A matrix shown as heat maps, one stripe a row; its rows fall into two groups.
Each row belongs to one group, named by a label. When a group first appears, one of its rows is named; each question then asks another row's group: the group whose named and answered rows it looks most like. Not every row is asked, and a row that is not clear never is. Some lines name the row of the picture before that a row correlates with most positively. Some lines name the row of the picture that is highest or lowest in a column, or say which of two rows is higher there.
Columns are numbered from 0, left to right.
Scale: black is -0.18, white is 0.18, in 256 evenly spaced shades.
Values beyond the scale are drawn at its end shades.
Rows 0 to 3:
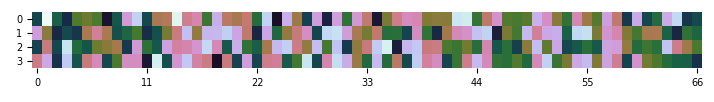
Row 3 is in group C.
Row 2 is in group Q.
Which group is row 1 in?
C
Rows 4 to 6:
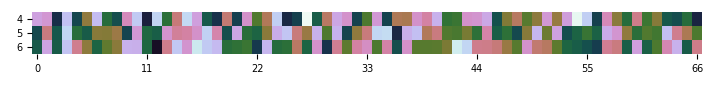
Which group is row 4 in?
C
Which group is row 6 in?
Q
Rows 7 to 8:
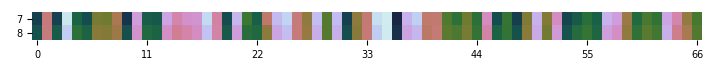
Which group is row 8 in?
Q
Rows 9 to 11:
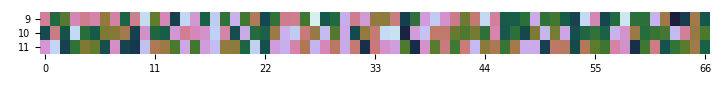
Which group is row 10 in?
Q
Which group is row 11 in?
C
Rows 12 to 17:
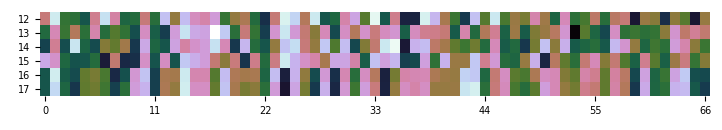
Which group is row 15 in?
C
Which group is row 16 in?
Q
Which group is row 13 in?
Q
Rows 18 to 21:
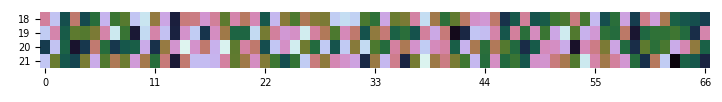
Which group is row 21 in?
C
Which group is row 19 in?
C
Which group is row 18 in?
C
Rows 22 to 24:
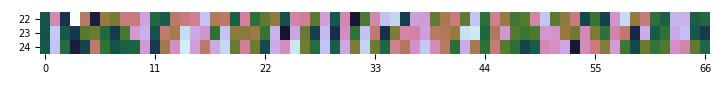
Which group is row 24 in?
Q
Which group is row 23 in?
Q
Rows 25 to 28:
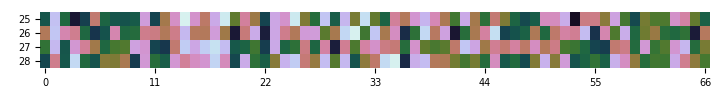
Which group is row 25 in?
Q
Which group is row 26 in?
C
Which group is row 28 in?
Q
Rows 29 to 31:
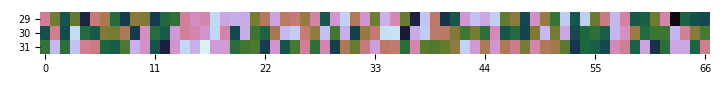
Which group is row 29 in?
C
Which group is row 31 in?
Q
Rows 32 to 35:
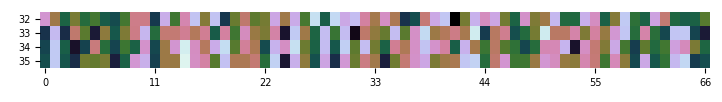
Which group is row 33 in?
Q
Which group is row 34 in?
Q
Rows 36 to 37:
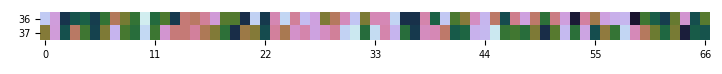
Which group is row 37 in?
C
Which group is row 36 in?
C
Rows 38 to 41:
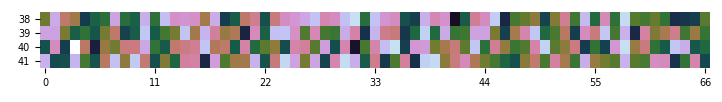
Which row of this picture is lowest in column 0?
40
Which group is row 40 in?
Q
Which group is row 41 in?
C
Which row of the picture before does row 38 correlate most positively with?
37
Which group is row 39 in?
C
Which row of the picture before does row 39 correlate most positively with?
36
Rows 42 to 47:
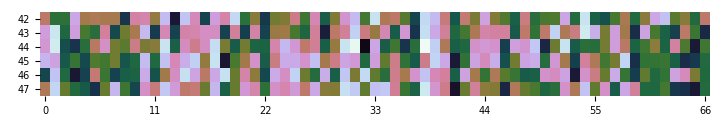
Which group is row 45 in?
C
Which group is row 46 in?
Q
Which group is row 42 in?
C
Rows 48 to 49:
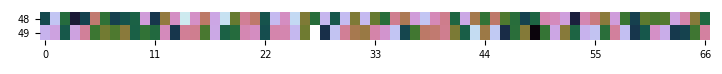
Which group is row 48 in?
Q
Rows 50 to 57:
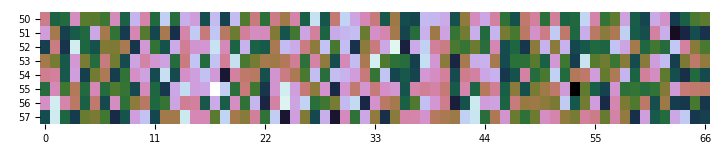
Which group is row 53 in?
C
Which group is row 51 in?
C
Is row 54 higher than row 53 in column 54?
No
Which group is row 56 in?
C
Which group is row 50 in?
C
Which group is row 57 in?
Q
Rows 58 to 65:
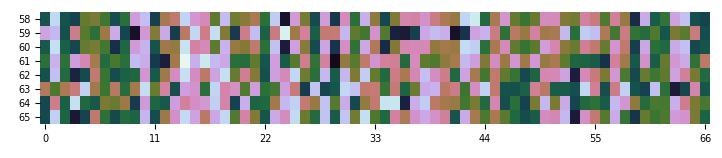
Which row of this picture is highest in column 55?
59
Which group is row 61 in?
Q
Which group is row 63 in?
C
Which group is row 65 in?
Q
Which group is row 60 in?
Q
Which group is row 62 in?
Q
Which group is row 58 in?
Q
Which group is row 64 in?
Q
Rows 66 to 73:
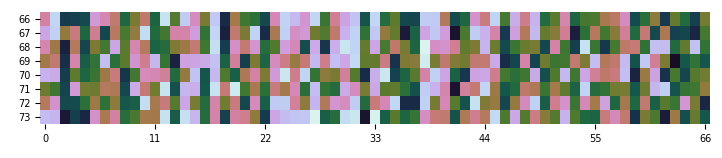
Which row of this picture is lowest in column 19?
70
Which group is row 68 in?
C
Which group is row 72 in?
C
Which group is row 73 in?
C
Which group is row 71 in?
C
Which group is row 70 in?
C
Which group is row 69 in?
C
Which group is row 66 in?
C
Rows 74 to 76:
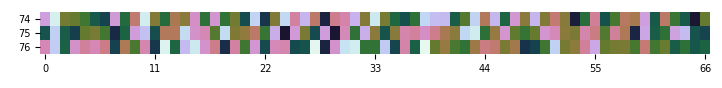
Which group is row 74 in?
C
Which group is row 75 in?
Q
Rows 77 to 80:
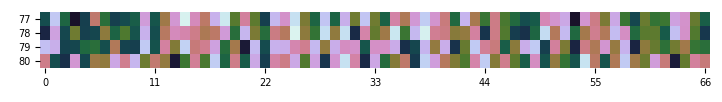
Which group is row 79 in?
C
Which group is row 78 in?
Q
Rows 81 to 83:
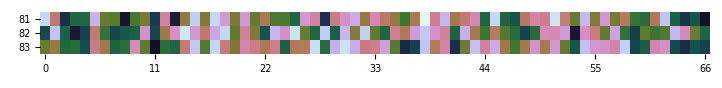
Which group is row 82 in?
Q
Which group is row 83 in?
C
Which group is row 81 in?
C
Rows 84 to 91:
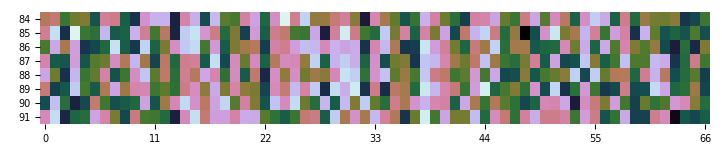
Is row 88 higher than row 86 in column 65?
Yes
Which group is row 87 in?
C
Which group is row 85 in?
C
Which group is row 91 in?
C
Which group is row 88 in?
C
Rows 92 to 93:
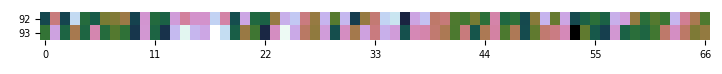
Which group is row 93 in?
Q
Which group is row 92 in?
Q
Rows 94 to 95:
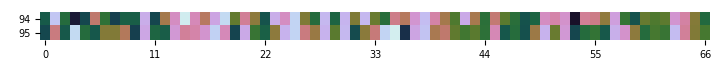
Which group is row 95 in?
Q
